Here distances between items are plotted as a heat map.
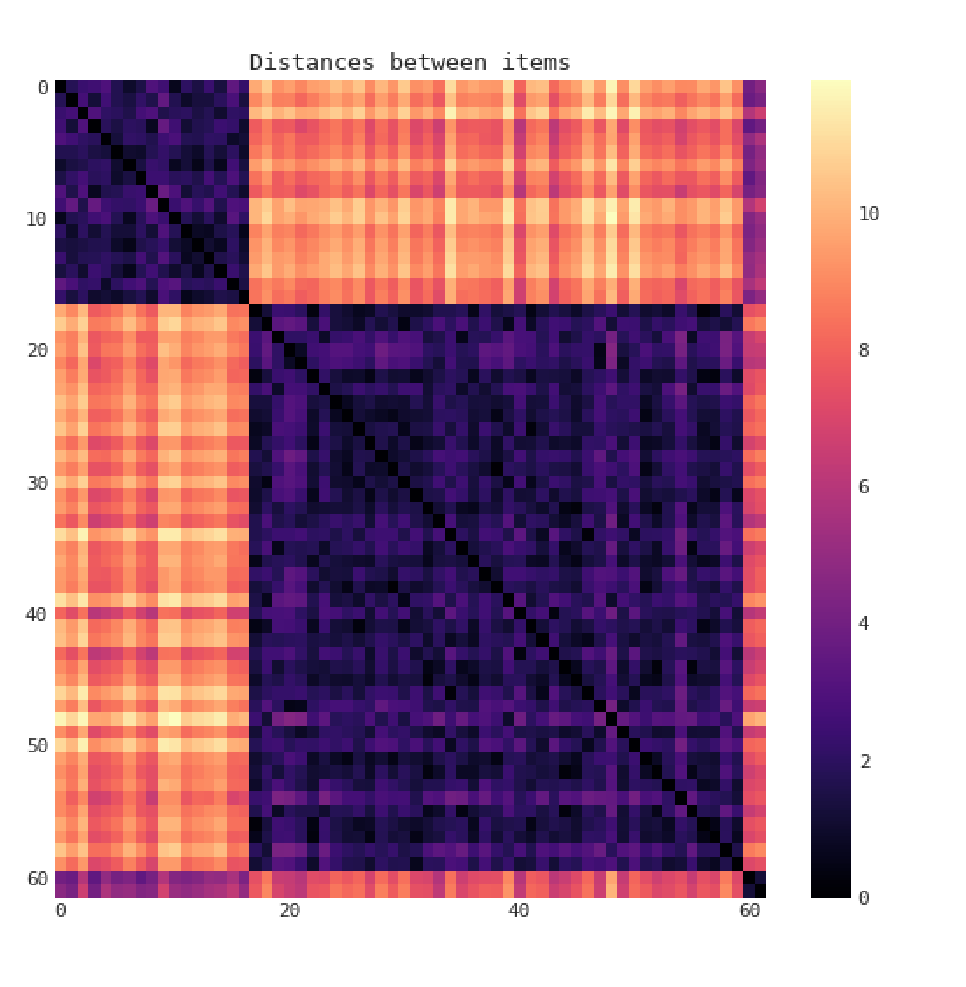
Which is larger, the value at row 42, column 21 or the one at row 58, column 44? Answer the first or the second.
the second
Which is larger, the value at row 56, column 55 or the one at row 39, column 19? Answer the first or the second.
the second
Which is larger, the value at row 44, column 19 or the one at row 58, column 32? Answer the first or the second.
the second
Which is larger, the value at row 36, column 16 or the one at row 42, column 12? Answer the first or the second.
the second
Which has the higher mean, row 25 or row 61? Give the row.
61
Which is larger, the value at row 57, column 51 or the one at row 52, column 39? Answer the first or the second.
the second
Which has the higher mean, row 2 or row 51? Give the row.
2
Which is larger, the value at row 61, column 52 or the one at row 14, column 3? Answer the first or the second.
the first
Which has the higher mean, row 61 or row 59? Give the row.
61
